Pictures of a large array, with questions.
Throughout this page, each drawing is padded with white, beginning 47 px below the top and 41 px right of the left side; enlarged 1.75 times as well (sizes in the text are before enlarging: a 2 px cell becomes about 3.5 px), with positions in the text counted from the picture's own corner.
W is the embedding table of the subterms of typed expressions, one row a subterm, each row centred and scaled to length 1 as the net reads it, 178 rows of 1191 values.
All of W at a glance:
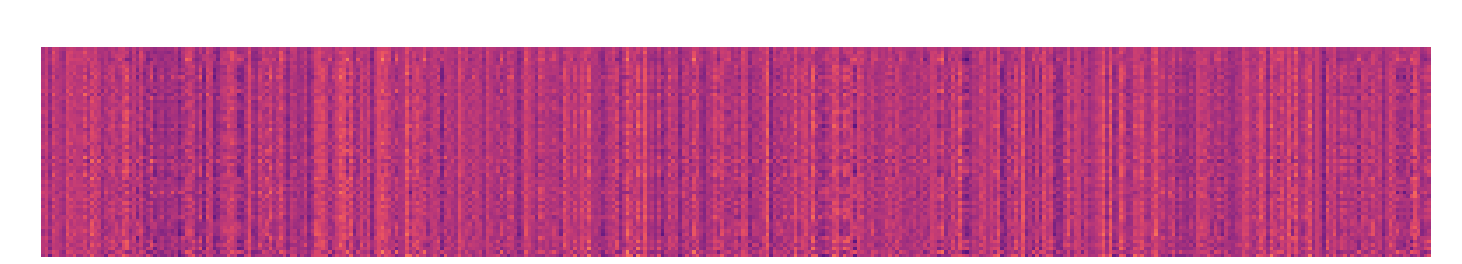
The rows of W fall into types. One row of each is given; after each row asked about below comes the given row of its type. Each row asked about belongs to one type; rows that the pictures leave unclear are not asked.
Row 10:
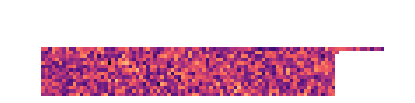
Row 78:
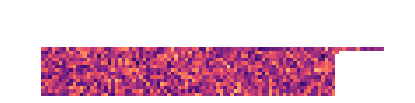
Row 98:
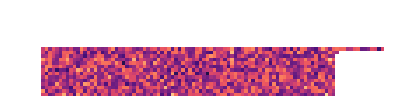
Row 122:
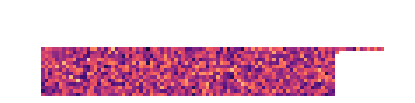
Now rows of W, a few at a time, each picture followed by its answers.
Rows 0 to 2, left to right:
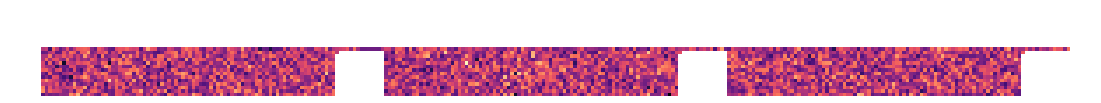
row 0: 78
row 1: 10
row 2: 122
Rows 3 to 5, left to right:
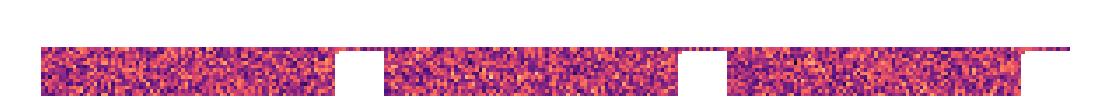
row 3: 78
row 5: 10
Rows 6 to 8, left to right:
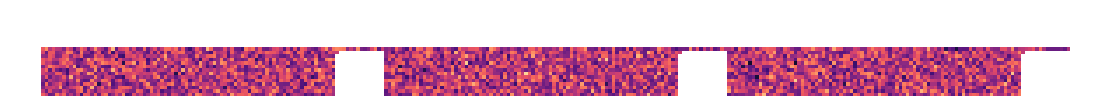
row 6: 98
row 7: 78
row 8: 78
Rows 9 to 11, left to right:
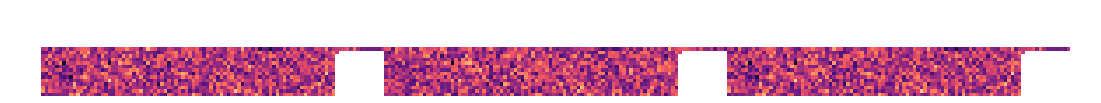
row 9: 78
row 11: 78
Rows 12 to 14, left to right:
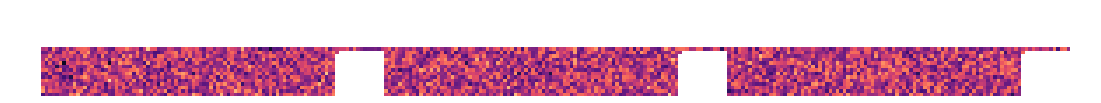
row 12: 78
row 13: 98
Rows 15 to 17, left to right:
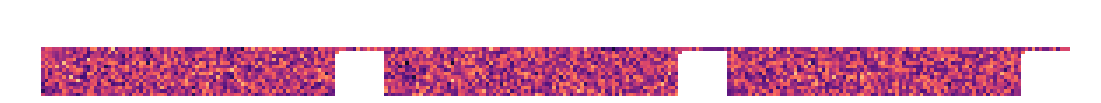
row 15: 122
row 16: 78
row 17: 122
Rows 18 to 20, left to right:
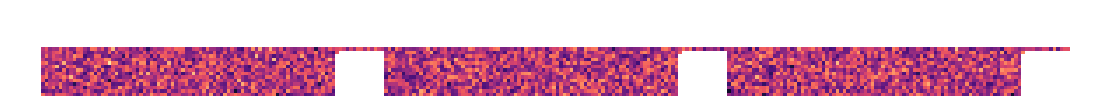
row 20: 78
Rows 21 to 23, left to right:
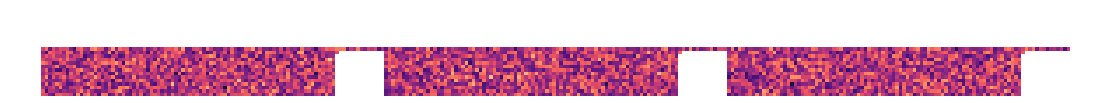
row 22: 122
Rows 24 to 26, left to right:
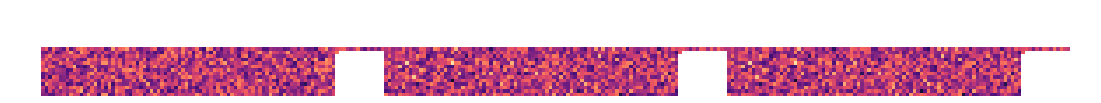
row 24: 78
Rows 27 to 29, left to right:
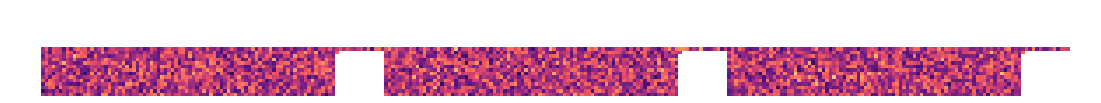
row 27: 10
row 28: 98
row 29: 122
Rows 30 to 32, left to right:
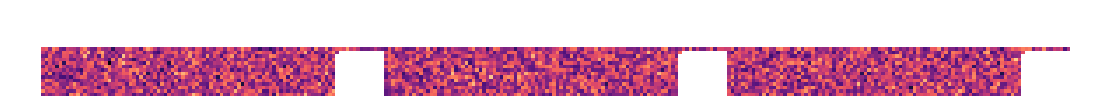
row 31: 122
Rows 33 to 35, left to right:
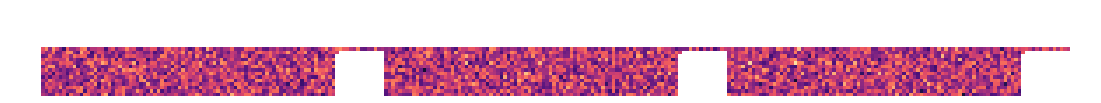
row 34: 78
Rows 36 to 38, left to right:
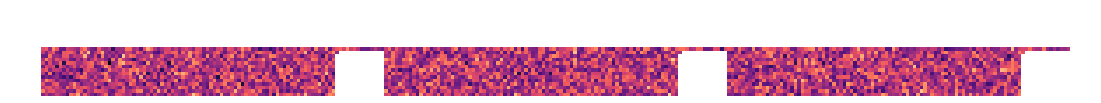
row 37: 98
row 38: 78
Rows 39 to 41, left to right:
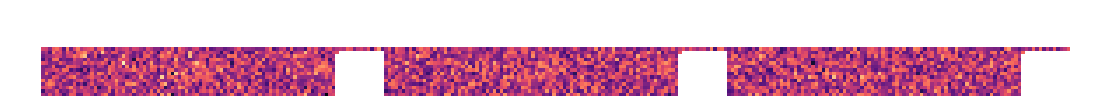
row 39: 10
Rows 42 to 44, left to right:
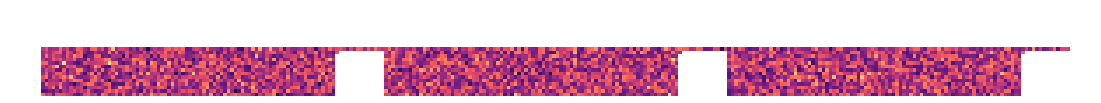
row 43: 98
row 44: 122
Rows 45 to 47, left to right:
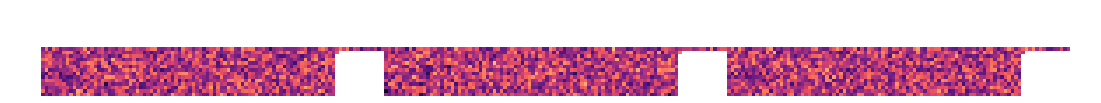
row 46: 78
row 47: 98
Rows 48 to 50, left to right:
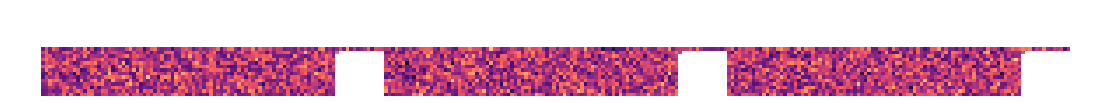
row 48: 122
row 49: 78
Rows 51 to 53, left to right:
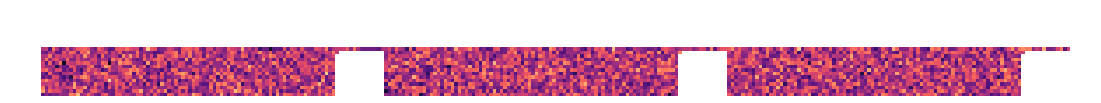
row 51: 78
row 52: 78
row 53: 98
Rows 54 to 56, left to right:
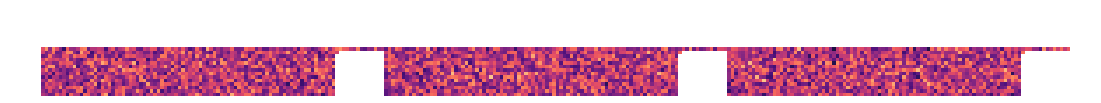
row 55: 122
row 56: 122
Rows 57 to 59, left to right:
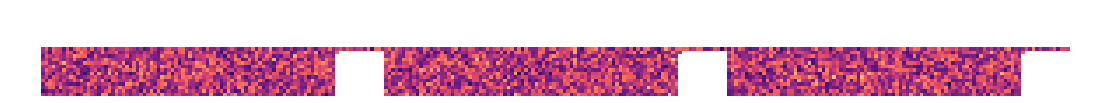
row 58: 98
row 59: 122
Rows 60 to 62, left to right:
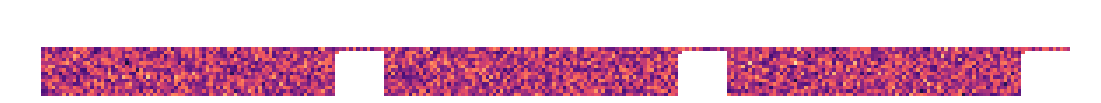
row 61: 98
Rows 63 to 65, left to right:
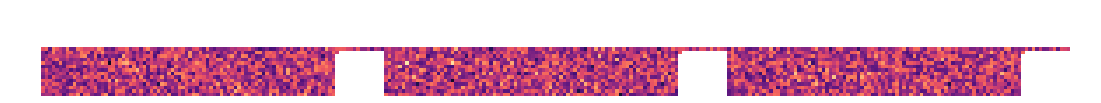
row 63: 10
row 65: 122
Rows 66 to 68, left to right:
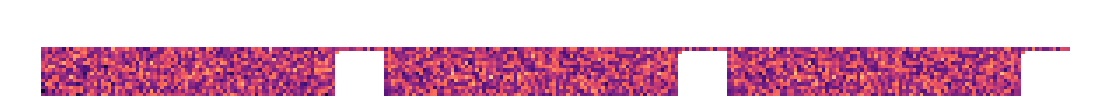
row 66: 78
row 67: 122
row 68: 122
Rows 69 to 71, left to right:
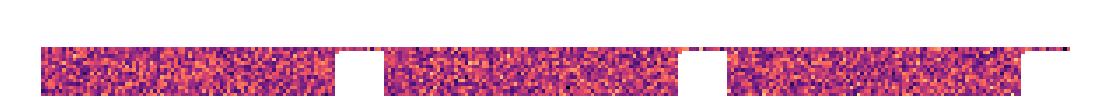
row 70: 122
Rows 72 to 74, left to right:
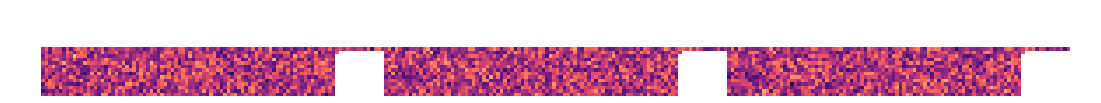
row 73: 98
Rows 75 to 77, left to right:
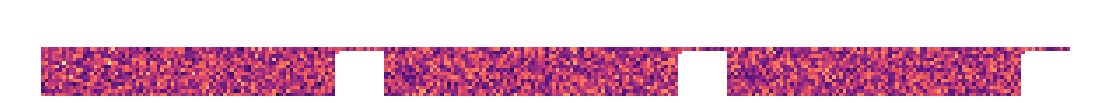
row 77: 98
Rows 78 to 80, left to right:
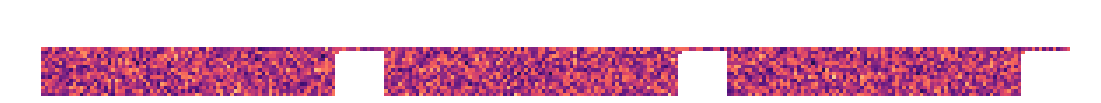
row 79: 98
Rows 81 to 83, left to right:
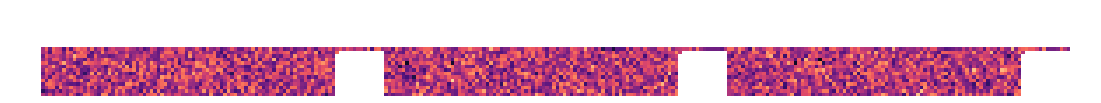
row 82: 78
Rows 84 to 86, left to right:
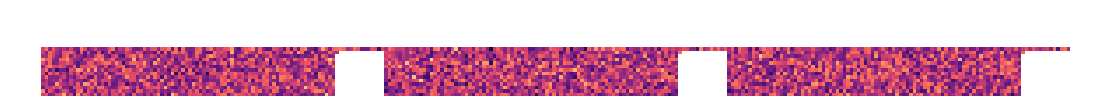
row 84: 98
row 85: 122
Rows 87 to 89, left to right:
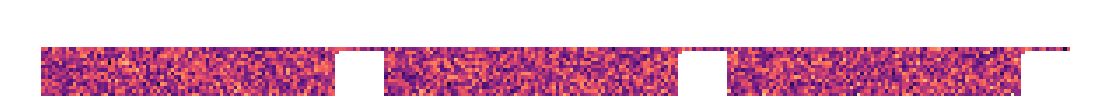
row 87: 10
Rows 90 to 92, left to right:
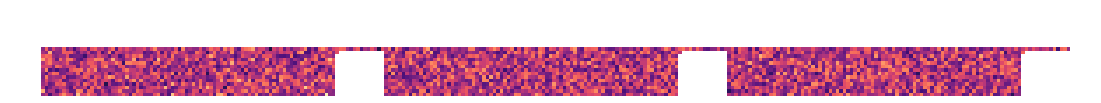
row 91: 98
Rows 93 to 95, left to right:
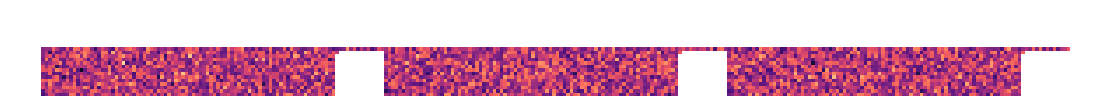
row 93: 78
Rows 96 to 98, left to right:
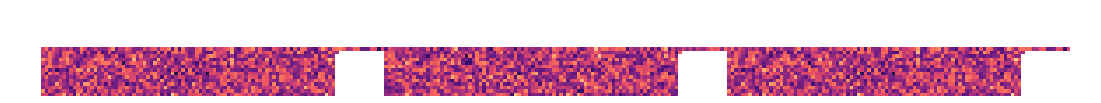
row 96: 98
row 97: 122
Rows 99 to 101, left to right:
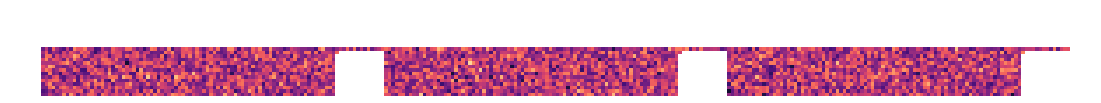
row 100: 10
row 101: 78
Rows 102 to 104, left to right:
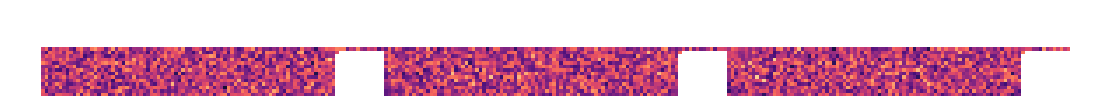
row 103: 122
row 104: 122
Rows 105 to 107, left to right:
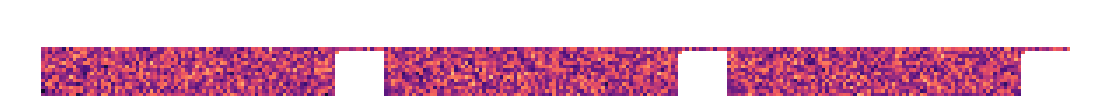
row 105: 78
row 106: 122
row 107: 122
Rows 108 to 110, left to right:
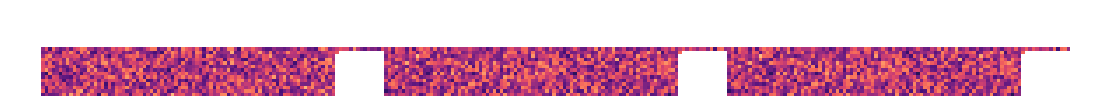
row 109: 10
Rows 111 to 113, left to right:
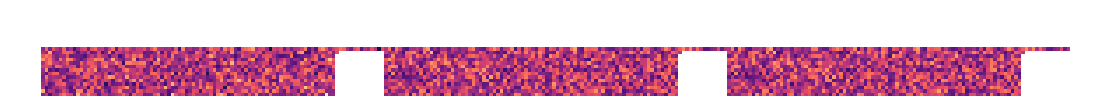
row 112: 98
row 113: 98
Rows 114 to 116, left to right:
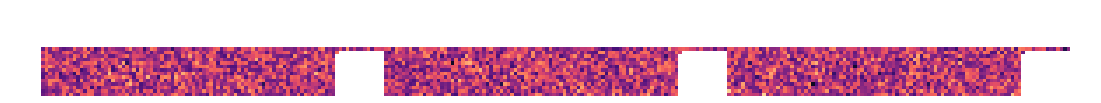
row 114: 122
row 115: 10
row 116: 98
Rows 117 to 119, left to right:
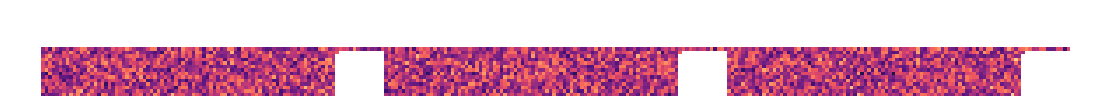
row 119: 98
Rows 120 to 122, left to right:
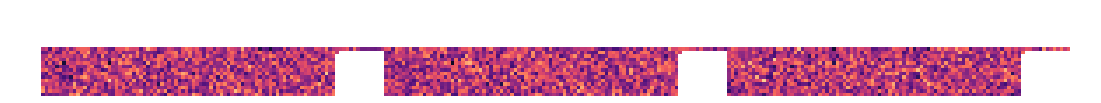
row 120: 78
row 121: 10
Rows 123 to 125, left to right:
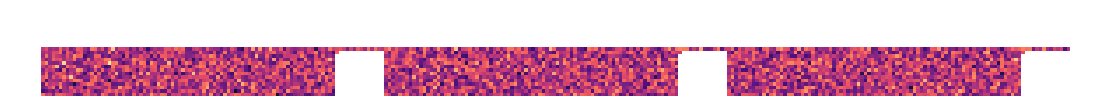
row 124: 98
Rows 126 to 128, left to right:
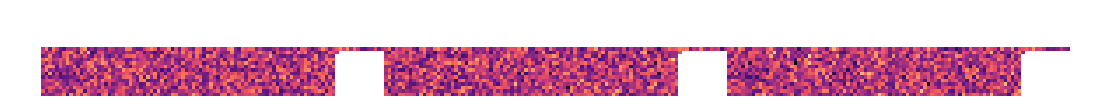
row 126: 98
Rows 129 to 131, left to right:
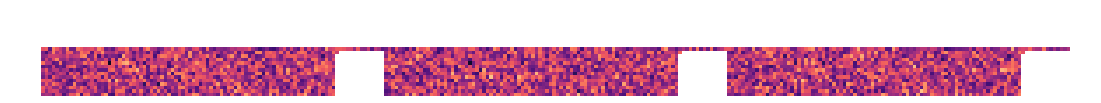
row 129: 10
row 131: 78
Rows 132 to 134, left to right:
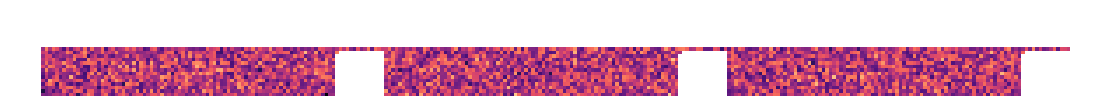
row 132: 122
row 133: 98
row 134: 122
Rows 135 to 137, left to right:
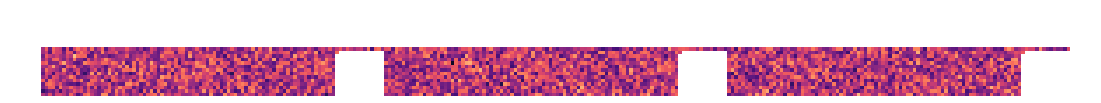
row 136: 10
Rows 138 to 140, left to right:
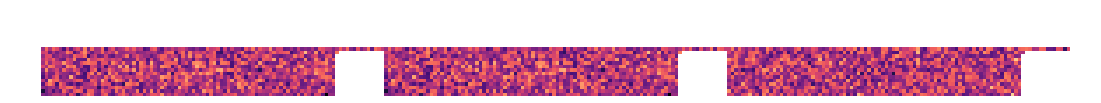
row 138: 122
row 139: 122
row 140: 98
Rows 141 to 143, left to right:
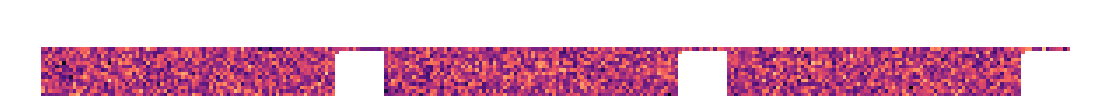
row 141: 78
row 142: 122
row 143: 122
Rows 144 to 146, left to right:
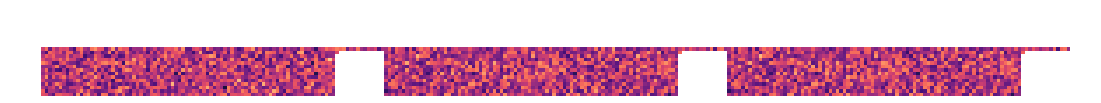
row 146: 10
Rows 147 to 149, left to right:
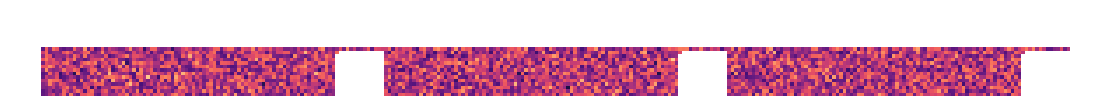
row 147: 122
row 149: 98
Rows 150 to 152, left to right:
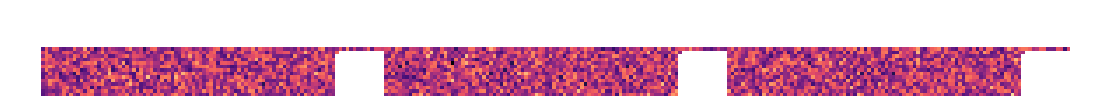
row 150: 122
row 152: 98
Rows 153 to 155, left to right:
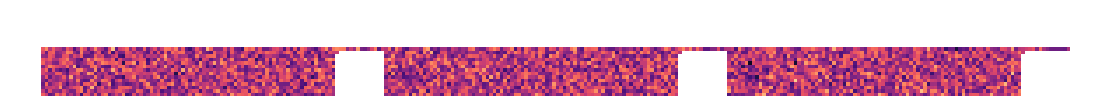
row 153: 98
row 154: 98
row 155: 78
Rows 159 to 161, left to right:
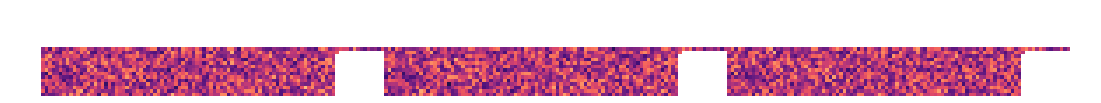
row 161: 98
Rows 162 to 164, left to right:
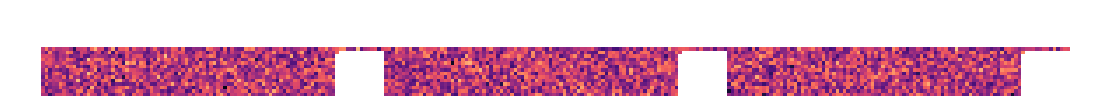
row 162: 122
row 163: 10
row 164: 78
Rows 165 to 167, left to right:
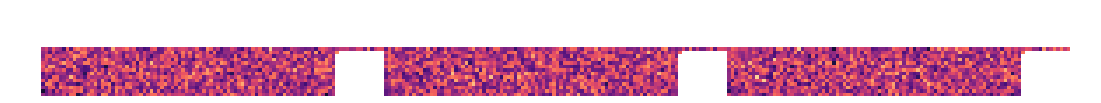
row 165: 78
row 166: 122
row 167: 122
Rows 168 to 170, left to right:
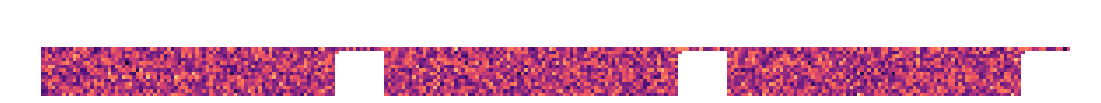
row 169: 98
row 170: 98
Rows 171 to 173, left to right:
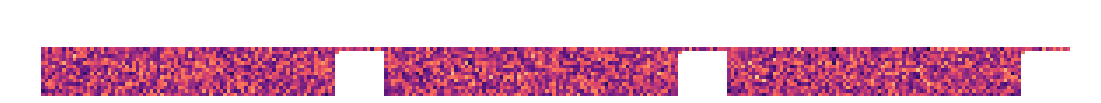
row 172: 122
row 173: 122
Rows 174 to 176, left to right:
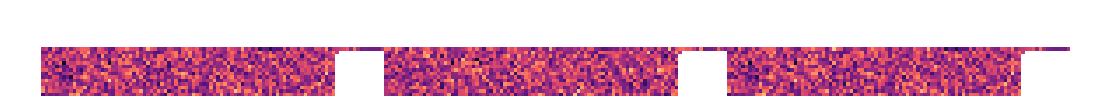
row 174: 78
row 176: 78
